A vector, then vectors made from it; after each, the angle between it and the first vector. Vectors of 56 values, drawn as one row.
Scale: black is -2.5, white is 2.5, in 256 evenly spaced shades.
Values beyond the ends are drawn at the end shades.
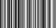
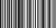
nearly parallel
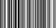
nearly parallel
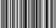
nearly opposite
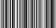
nearly opposite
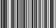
partly opposed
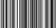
nearly opposite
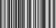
nearly parallel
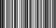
orthogonal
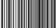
orthogonal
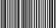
orthogonal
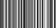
orthogonal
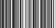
orthogonal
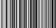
partly opposed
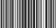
partly opposed
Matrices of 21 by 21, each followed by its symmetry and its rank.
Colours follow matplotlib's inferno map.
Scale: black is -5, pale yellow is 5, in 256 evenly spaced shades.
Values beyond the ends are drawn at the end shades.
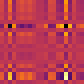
neither, rank one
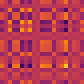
symmetric, rank one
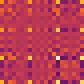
symmetric, rank two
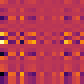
neither, rank one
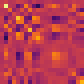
symmetric, rank three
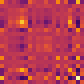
symmetric, rank two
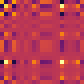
symmetric, rank one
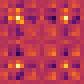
symmetric, rank two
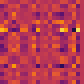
neither, rank two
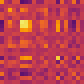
symmetric, rank three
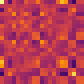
symmetric, rank three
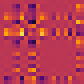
antisymmetric, rank two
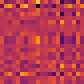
neither, rank two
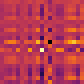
antisymmetric, rank two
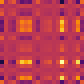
symmetric, rank one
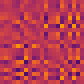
antisymmetric, rank two
